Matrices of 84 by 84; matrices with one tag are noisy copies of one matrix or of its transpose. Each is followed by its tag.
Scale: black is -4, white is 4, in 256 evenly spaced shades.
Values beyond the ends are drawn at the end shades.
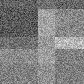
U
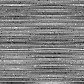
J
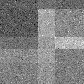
U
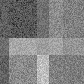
U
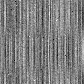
J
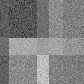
U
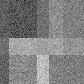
U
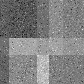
U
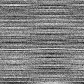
J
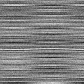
J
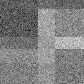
U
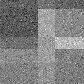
U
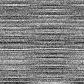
J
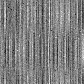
J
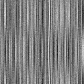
J
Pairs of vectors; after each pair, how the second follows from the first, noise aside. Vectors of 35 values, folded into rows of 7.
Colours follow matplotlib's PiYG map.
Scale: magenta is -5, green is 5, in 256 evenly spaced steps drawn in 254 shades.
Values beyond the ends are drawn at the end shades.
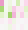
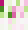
scaled up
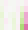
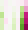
scaled up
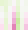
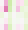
wrapped around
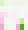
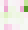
wrapped around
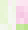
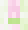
wrapped around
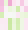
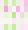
wrapped around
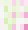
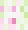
wrapped around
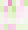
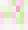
wrapped around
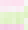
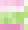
scaled up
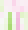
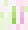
wrapped around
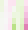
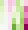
scaled up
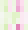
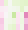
wrapped around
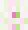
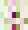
scaled up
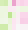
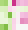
scaled up
